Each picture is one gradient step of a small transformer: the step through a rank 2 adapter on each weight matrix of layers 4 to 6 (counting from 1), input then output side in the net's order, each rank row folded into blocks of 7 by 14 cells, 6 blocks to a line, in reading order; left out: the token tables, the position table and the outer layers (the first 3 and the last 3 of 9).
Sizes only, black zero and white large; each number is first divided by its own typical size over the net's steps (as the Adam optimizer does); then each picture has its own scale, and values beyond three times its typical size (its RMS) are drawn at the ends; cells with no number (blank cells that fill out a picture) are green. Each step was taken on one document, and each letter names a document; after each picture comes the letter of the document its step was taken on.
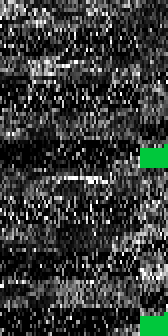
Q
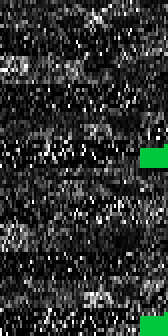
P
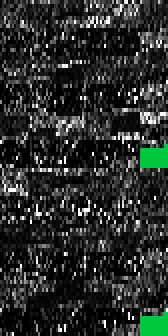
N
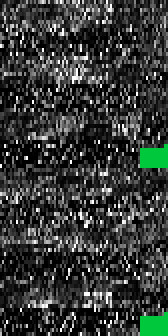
P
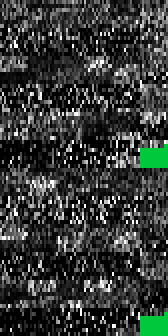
Q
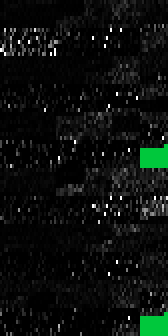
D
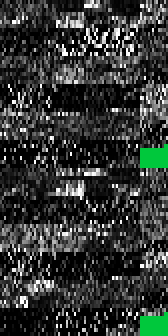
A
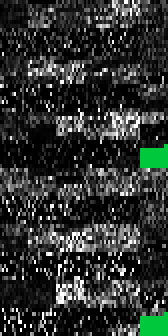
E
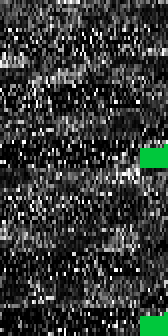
Q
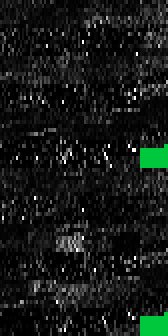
N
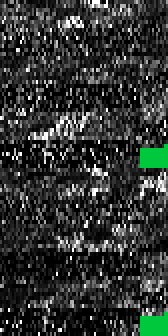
P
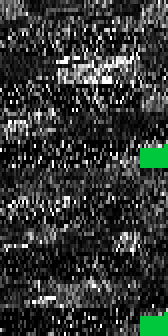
Q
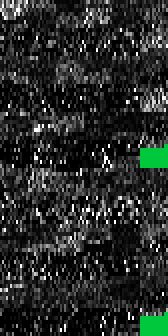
N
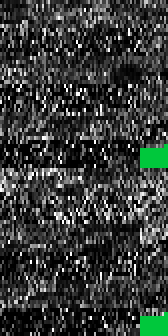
P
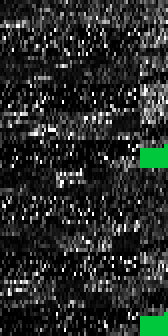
N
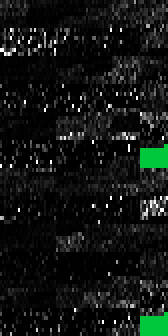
D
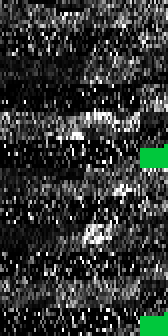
E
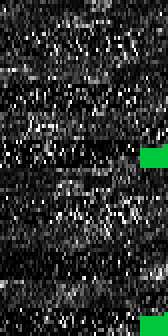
P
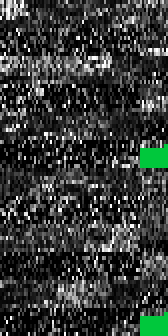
Q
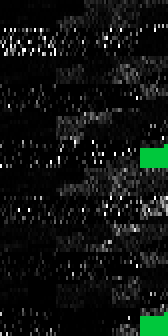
D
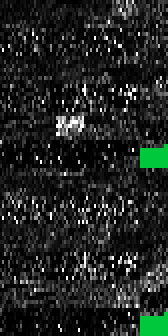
N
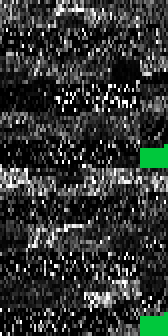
E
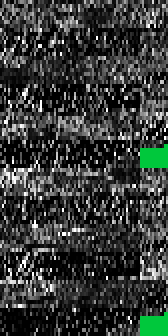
A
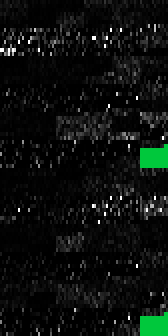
D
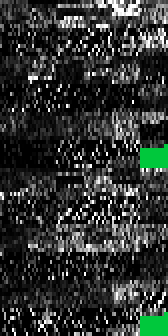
E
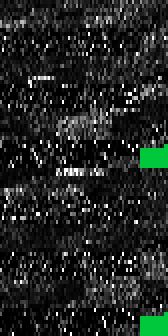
N
